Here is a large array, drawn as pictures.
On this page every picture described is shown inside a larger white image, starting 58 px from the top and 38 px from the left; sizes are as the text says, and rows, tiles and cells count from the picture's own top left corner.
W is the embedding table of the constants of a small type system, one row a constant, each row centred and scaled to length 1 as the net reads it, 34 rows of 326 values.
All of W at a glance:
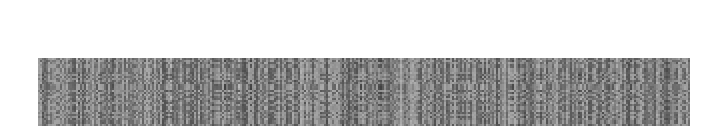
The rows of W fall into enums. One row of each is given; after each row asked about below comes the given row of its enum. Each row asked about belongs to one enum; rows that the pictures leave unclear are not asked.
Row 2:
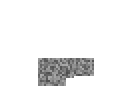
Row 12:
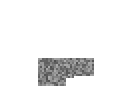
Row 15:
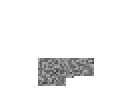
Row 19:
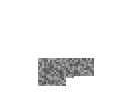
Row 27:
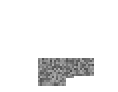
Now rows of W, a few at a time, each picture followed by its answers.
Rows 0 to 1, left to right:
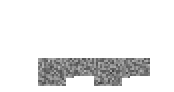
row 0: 19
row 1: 15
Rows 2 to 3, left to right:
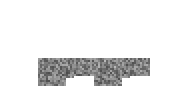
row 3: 19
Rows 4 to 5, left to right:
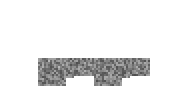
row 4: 19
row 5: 2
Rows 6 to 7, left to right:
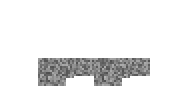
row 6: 2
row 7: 12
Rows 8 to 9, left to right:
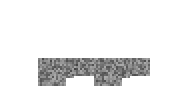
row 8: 27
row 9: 2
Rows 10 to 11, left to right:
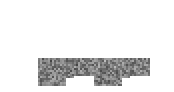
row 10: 27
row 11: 19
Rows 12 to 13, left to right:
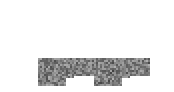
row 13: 15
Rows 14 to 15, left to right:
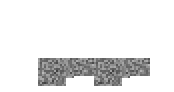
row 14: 15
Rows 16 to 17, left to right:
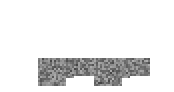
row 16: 27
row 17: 15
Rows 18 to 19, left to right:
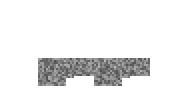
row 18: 12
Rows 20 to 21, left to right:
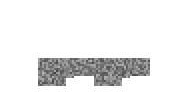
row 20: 15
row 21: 2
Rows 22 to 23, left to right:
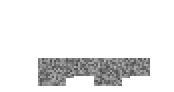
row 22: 27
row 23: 19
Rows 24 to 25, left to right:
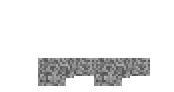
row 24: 2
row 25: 2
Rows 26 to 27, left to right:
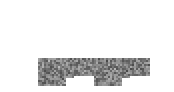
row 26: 19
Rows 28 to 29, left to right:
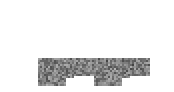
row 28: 12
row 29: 27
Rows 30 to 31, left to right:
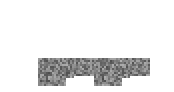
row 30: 2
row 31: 12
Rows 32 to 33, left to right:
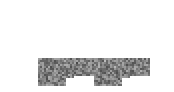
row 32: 12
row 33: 19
